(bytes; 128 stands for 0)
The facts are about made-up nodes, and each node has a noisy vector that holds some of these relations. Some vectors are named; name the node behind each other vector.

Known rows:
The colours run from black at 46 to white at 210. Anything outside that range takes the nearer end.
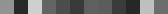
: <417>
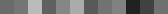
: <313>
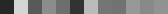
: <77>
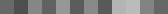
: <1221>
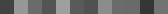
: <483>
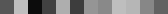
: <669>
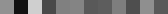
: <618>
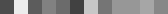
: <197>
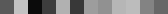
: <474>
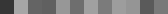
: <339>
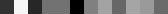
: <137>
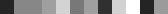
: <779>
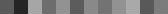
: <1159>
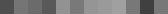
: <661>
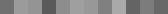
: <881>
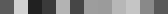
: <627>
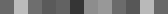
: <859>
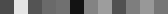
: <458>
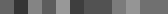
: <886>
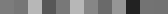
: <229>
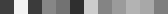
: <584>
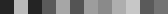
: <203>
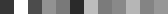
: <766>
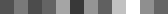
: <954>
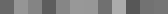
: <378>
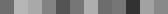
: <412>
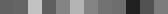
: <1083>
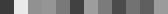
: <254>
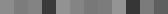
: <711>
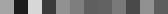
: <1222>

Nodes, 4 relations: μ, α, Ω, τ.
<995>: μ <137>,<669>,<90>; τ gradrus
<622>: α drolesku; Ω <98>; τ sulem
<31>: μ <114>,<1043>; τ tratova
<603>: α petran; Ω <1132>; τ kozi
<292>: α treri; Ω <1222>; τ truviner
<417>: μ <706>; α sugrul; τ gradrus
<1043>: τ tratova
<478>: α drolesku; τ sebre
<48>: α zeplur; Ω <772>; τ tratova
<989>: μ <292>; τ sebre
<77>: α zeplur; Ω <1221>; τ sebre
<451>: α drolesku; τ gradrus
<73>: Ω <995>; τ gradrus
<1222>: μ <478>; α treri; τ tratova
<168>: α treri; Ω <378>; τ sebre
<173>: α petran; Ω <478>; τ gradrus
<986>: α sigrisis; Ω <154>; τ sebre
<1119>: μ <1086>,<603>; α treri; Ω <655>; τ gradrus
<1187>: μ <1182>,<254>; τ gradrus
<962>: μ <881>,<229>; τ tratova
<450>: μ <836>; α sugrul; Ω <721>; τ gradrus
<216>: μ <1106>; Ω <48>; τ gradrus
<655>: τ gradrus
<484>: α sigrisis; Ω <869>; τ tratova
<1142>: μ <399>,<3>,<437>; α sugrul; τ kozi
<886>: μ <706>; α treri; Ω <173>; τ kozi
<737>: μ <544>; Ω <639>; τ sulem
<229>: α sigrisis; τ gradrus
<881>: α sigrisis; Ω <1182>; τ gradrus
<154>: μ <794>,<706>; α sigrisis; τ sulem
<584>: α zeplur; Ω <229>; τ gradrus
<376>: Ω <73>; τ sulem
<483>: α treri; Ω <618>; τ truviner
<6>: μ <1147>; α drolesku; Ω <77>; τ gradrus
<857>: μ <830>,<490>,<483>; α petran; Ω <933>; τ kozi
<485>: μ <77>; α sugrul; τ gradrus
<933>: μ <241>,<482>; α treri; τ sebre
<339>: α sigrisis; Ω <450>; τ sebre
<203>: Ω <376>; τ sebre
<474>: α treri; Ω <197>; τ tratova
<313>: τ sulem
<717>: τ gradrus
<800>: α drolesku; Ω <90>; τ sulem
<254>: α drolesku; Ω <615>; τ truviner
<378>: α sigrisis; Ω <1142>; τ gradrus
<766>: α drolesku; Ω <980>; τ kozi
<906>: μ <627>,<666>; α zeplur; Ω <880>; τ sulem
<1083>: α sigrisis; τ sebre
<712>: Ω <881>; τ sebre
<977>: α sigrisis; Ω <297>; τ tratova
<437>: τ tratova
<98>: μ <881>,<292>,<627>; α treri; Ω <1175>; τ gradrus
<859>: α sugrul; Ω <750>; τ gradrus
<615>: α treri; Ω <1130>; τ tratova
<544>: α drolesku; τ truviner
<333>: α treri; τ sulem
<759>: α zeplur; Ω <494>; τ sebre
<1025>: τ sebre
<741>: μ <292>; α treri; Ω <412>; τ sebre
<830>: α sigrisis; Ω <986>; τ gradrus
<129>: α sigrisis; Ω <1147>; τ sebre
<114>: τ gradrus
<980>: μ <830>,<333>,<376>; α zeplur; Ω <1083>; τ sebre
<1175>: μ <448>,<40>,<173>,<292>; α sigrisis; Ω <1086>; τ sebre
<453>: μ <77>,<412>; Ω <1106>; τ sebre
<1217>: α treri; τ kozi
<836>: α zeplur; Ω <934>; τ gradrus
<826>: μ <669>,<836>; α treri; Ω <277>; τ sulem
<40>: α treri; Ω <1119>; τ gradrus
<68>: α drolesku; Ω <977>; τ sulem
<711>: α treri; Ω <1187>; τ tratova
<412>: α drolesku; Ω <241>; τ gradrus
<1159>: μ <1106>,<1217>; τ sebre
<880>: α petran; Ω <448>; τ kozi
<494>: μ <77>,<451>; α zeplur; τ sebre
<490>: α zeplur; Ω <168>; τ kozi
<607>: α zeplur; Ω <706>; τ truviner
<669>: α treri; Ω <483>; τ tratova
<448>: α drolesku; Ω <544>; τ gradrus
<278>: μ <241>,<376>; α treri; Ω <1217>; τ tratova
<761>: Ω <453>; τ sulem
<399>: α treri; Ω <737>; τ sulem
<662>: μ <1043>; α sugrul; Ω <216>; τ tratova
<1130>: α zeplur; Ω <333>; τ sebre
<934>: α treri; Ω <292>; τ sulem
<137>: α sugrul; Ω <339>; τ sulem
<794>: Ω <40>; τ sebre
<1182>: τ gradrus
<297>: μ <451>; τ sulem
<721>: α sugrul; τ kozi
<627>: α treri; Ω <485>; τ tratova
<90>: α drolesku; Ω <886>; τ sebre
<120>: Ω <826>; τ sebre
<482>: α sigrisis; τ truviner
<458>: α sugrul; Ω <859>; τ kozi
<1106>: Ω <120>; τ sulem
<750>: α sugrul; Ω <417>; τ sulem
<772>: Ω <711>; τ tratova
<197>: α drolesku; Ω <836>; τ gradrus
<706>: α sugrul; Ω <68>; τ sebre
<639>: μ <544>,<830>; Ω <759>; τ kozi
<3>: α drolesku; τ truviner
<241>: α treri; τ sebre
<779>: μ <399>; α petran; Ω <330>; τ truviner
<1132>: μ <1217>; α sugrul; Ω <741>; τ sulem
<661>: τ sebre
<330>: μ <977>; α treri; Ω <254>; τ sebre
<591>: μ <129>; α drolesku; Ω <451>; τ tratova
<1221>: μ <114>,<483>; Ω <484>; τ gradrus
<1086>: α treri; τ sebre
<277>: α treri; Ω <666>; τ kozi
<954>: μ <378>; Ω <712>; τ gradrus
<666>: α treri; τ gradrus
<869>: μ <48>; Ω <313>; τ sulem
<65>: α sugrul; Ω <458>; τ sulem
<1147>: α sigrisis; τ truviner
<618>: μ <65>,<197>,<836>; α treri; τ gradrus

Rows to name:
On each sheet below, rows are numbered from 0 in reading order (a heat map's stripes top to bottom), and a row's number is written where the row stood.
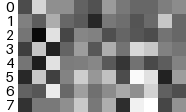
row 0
<68>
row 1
<450>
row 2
<933>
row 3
<830>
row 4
<154>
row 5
<603>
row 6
<989>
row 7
<857>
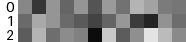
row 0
<31>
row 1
<750>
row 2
<591>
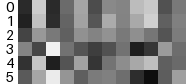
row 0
<761>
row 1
<129>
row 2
<986>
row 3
<1142>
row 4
<399>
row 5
<544>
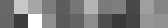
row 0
<448>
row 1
<494>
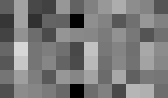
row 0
<40>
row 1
<706>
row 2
<120>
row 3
<48>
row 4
<836>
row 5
<484>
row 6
<1132>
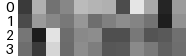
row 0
<880>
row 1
<482>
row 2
<297>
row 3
<869>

